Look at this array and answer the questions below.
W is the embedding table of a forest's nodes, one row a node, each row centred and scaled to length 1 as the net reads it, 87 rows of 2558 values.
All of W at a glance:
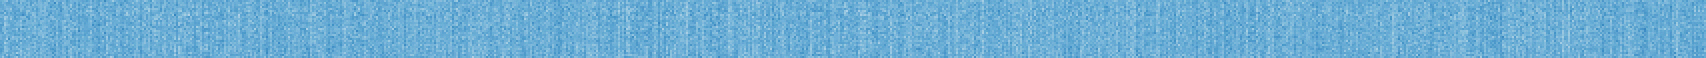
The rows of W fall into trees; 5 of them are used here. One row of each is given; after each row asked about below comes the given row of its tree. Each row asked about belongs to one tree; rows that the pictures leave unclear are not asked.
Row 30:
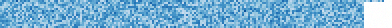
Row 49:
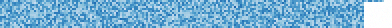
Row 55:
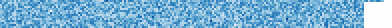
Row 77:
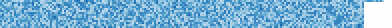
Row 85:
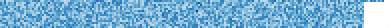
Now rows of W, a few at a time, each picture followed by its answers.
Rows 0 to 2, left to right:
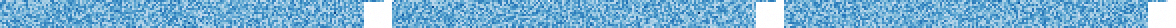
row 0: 85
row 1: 77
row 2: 55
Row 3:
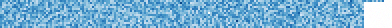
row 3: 30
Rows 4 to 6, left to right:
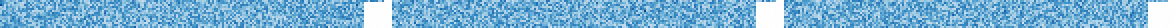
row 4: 85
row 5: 49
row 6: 49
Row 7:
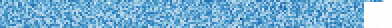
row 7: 55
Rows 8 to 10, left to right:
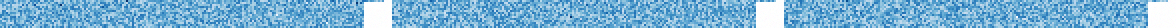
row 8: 85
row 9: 49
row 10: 30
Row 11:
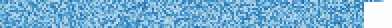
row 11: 55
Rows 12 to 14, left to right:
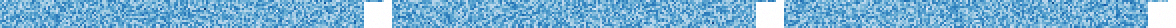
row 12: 77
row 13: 77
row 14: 30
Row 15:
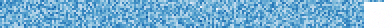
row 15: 49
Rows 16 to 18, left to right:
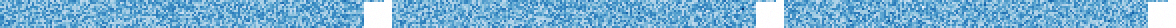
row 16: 30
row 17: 30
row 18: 49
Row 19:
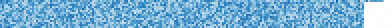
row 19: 55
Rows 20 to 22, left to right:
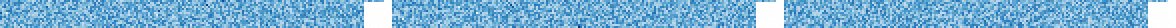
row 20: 49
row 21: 49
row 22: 49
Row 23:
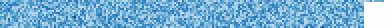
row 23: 49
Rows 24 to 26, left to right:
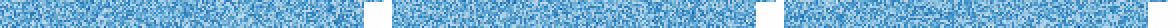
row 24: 77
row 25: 85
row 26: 77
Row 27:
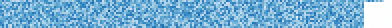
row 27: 77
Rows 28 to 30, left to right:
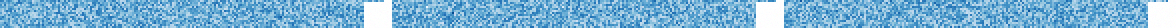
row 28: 49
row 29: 77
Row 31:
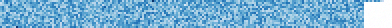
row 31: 55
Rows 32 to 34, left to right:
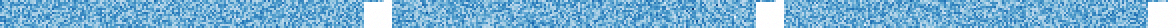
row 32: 49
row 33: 55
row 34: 85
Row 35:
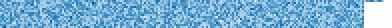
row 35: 77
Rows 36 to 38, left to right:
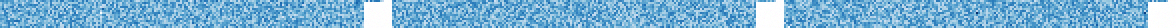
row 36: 55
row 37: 77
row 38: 55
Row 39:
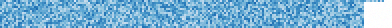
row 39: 30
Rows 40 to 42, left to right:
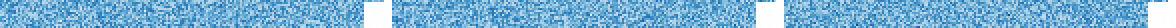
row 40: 49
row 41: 49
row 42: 85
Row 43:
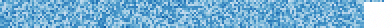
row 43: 30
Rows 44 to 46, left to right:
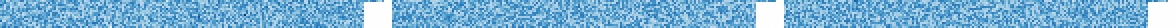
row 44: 85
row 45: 77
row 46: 85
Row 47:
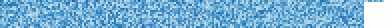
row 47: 49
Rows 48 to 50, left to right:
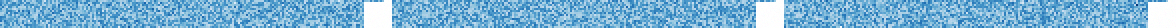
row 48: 49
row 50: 55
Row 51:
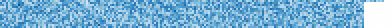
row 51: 30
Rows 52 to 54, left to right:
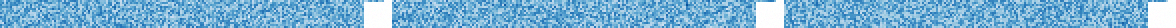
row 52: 49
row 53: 77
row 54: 55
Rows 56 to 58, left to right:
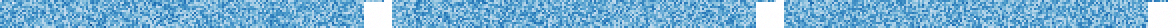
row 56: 30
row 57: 77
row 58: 85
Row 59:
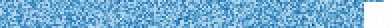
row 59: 55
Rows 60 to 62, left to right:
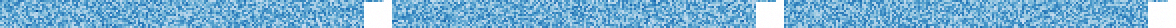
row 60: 49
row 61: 77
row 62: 49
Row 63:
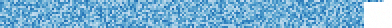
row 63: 49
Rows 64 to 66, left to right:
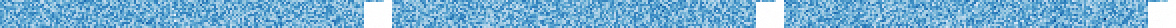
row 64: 77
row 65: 55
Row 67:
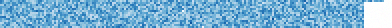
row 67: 49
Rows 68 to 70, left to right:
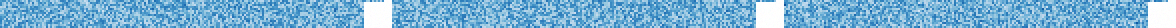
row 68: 30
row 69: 55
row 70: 85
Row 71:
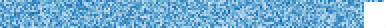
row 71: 77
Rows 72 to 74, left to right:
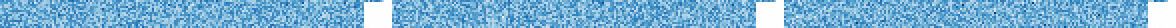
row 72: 55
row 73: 55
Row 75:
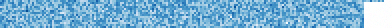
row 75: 30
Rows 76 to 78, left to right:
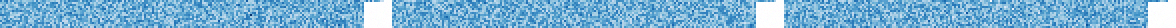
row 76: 55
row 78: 85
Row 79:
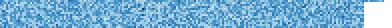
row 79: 85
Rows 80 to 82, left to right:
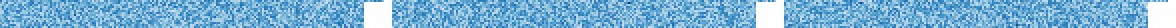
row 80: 55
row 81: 77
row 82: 30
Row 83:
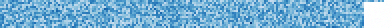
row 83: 30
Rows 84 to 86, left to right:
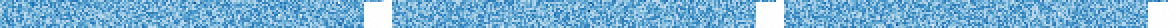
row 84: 55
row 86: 85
